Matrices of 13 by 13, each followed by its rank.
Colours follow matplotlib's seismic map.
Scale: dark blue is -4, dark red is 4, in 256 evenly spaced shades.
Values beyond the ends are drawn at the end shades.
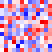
full rank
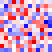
full rank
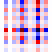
one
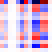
one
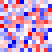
full rank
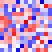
full rank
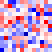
full rank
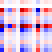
one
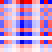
one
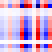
one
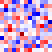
full rank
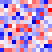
full rank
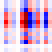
one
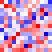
full rank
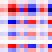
one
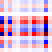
one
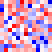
full rank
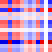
one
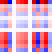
one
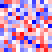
full rank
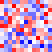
full rank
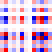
one
